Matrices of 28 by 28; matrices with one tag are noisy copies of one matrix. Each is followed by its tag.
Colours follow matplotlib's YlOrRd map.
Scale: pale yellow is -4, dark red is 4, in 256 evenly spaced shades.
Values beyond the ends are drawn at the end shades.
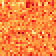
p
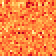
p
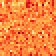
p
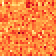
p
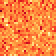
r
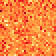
r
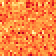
p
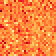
r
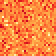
r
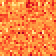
p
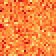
r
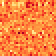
p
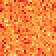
r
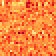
p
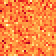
r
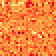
p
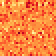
p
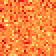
r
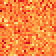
r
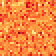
p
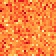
r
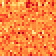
p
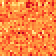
p
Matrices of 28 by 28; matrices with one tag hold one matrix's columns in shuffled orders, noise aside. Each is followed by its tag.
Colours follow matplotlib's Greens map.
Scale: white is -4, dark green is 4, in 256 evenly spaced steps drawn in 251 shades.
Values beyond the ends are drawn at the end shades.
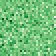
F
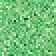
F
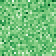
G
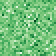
F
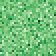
F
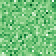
G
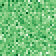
G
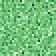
G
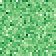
G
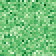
G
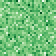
G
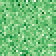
G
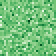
F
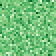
G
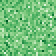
F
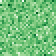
G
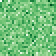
G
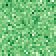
G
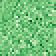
F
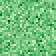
F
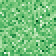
F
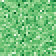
G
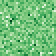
F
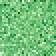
G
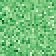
F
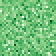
F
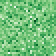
F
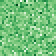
G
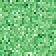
G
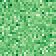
G
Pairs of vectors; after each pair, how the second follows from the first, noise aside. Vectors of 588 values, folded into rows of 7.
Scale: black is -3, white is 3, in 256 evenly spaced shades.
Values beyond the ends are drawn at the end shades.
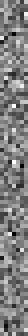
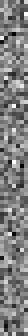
copied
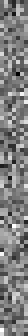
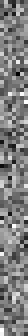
copied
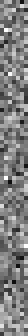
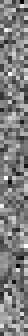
copied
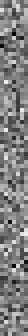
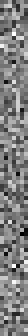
negated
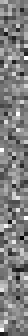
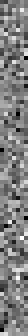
negated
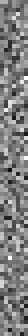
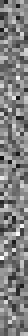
reversed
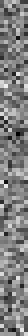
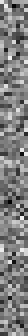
reversed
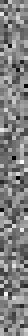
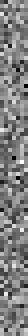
copied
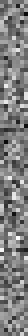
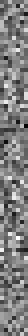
copied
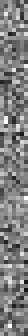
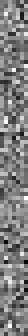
copied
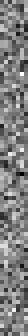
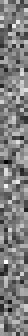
reversed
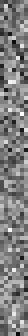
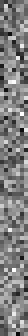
copied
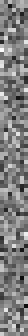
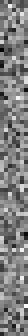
negated
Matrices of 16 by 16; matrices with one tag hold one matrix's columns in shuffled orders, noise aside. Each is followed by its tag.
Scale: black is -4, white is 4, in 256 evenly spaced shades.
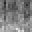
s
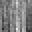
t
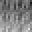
s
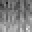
s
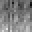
s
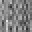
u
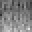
s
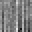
t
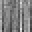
t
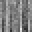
t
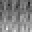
s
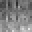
s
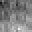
s
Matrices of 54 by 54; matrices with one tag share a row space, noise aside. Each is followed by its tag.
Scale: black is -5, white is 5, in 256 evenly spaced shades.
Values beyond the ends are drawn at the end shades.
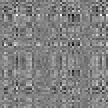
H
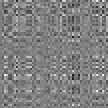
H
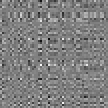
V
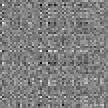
V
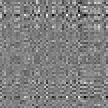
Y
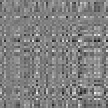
Y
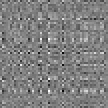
V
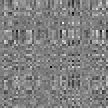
H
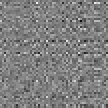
Y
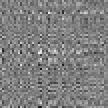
V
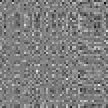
Y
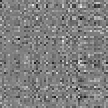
Y
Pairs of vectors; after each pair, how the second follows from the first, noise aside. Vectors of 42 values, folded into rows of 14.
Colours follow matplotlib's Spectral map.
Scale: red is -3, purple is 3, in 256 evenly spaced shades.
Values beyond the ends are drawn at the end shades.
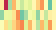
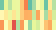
wrapped around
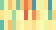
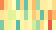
wrapped around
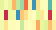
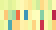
wrapped around
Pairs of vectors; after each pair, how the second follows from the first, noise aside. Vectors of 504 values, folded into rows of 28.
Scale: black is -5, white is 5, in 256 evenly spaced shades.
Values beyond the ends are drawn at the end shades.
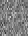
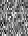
scaled up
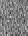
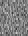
wrapped around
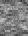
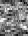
scaled up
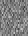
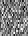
scaled up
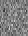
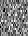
scaled up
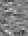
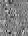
sign-scrambled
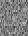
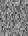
wrapped around
